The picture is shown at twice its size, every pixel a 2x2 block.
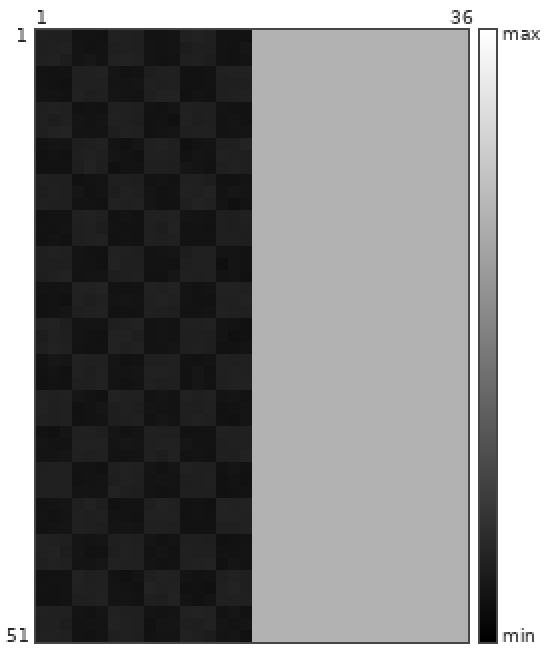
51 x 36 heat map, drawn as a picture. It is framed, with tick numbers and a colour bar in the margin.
The table splits into one row of 2 panels. Panel 1,1: very low, checkered, faint in contrast. Panel 1,2: high, flat.
